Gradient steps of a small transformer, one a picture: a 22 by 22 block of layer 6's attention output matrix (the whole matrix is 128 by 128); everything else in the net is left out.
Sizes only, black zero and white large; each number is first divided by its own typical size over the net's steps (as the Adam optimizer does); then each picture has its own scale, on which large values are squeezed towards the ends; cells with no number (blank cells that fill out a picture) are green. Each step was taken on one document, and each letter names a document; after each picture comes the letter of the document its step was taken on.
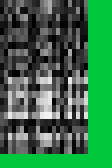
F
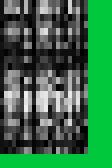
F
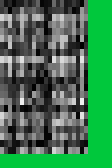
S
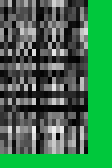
S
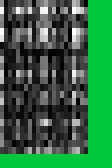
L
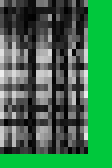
F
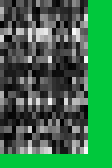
L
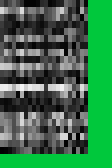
S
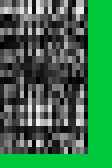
S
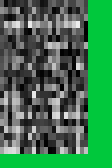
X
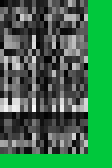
X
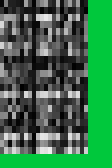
F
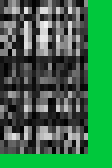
F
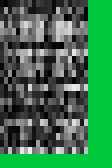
S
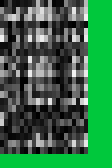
L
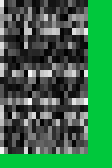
L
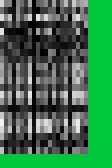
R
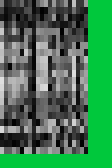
F
